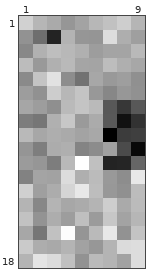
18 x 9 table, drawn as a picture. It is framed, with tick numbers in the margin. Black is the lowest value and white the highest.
The middle right is the ninth with the lowest average. No regular stripes run through it. In the middle right lies a patch that is lower than the rest. Most values sit high, with a long tail of low ones.
